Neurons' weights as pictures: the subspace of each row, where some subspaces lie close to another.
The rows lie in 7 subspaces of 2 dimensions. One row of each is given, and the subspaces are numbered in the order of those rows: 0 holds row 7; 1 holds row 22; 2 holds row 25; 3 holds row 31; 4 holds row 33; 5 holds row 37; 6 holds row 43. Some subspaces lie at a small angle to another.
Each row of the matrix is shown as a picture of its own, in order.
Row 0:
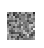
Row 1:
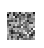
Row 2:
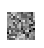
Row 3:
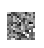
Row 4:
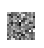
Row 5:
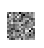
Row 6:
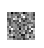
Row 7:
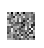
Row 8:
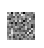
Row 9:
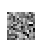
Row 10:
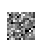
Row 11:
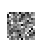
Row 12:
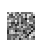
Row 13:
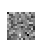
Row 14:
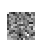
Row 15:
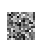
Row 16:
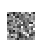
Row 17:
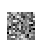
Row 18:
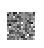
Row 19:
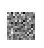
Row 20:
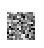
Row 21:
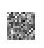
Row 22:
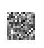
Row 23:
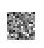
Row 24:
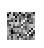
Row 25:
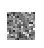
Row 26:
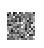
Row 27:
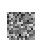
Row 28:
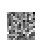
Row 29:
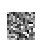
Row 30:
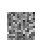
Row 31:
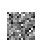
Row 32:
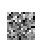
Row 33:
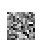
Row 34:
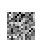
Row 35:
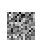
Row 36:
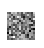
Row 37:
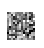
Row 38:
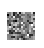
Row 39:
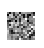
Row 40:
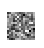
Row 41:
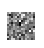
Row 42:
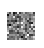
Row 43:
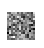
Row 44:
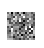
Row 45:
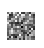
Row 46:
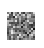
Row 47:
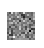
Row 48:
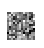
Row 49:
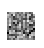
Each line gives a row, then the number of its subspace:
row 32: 5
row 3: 4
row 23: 2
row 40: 3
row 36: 6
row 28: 5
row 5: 3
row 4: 4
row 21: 1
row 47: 6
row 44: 0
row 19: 6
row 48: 5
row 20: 0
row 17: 6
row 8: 6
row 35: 2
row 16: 2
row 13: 3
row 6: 0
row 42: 0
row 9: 4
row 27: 4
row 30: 5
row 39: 5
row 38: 6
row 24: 1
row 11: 3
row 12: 5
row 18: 0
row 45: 2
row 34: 2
